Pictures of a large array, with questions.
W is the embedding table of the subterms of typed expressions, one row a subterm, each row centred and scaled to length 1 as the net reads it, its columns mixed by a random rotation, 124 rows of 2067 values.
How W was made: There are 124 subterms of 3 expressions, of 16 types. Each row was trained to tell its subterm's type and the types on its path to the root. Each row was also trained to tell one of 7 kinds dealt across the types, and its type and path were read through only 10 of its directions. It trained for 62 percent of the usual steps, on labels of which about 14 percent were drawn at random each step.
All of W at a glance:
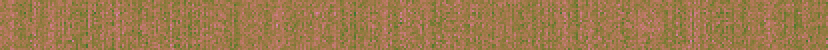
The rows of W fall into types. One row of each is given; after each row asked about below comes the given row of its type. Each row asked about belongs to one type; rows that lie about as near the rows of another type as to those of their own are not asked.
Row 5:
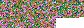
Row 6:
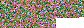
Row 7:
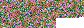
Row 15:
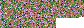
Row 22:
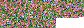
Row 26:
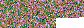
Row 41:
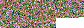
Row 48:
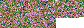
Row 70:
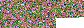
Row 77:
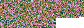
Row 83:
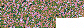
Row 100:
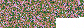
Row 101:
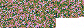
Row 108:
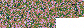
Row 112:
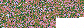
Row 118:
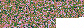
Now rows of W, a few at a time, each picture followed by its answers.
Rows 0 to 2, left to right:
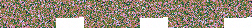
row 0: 77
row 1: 48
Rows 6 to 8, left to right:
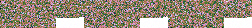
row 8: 83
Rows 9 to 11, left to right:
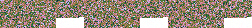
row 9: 118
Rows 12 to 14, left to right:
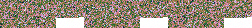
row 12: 15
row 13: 48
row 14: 112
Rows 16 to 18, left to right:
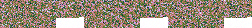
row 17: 41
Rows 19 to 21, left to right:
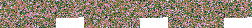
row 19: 15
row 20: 108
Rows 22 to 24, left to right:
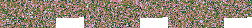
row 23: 118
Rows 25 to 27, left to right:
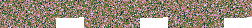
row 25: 48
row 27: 112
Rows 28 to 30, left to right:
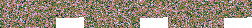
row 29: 48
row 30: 41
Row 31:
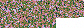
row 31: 41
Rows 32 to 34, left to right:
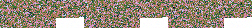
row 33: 118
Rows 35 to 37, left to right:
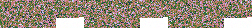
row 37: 77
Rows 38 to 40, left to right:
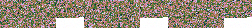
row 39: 6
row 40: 112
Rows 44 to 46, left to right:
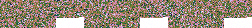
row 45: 83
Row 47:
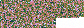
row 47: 77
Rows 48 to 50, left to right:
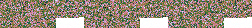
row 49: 6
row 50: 100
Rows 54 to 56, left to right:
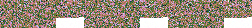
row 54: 41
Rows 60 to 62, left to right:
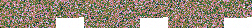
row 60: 83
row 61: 6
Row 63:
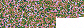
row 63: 83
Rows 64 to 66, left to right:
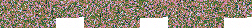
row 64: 26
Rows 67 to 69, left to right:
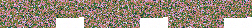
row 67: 101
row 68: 101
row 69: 77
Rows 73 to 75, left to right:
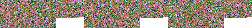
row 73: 100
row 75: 112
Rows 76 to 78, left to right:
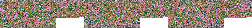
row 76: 100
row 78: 77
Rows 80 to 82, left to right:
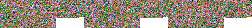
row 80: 6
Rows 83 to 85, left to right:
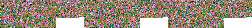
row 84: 7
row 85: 26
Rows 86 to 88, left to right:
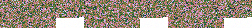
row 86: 7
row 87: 6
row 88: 48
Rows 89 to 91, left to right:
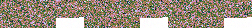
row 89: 48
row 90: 15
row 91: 100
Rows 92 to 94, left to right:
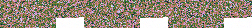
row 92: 83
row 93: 70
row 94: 41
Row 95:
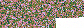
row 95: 108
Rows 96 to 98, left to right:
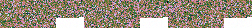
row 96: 101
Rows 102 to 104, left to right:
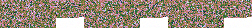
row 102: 26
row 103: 26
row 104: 101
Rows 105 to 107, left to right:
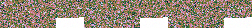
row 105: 48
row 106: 70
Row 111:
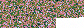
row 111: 118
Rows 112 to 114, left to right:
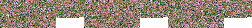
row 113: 112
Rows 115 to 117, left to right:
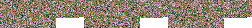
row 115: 108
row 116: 83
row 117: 6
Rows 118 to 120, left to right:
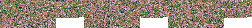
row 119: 83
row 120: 101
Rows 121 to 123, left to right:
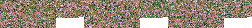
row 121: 22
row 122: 108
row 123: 112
